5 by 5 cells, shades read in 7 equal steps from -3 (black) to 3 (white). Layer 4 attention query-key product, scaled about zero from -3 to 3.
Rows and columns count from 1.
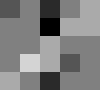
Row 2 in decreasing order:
1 1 0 0 -3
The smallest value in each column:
-1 0 -3 -1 0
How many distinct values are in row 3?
2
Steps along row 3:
same up down same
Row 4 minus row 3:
0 2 0 -1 0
